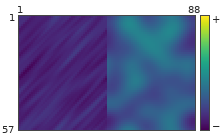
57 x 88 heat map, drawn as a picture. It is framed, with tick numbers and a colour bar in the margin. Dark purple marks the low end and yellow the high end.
It is made of 1 by 2 panels. Panel 1,1: very low, slanting up to the right, faint in contrast. Panel 1,2: low, smooth.
